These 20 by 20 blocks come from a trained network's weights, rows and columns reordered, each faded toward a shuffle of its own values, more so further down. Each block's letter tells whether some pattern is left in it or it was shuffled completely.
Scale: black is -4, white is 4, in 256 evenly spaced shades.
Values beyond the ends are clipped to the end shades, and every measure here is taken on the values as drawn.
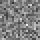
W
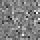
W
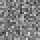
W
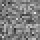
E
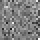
E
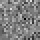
E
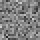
W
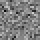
W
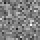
W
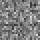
E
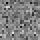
E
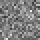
E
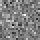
W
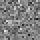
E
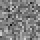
W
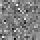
W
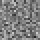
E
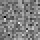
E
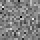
W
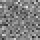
E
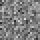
W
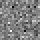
W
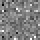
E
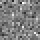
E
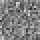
W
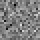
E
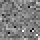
W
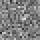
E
